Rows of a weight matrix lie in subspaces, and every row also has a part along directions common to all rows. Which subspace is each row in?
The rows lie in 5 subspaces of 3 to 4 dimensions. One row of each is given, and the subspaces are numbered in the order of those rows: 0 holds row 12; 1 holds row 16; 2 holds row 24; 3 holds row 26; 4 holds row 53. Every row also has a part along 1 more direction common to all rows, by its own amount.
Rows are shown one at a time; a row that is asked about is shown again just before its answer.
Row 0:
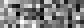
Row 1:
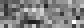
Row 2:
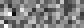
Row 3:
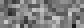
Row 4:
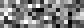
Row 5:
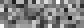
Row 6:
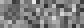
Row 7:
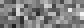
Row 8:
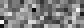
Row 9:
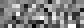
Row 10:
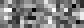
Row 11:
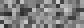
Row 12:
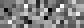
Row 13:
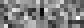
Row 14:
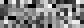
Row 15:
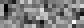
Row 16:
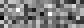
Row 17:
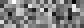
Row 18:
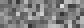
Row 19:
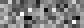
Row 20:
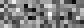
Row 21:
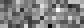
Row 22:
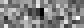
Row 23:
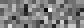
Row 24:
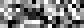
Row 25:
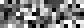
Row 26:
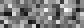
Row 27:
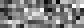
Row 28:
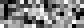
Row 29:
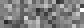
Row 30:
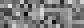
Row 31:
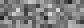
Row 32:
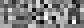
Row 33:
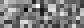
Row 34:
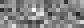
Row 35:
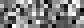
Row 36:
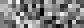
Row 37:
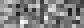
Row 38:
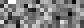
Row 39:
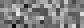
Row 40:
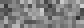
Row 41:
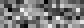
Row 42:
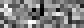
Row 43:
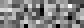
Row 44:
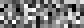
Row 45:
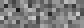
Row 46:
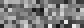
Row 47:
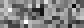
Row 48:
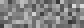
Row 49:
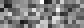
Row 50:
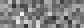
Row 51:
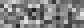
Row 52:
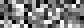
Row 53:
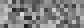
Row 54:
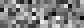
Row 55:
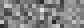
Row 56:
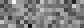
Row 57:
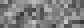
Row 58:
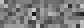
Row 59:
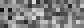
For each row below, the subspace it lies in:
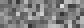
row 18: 4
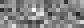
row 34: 0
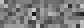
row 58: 4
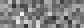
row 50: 4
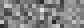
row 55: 3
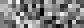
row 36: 4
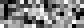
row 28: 2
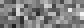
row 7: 0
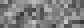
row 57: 4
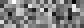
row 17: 1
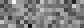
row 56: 1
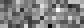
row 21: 3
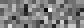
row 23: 0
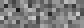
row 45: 1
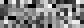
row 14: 1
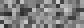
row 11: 3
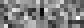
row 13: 4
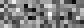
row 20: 1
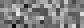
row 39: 0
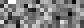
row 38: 1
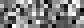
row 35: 2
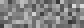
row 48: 2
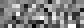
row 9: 0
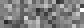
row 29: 0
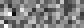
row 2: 3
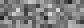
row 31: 1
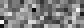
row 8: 3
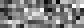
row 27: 2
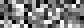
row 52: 1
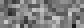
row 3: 0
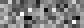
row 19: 4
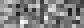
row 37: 0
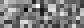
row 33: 0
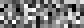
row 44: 1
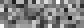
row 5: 2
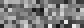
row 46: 0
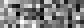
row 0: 0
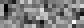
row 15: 2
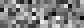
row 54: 2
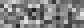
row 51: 1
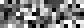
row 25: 4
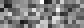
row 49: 3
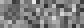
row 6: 0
